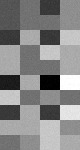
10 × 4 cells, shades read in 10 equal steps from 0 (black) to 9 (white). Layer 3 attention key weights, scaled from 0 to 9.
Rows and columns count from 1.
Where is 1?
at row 6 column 1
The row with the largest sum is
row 9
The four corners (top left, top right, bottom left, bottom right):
3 5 4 6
